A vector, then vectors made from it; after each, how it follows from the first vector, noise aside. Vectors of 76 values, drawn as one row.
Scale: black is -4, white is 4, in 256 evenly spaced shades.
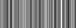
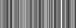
copied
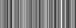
copied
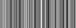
wrapped around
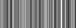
copied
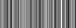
copied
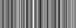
wrapped around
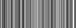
wrapped around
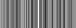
wrapped around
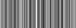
wrapped around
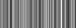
copied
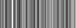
wrapped around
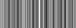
wrapped around
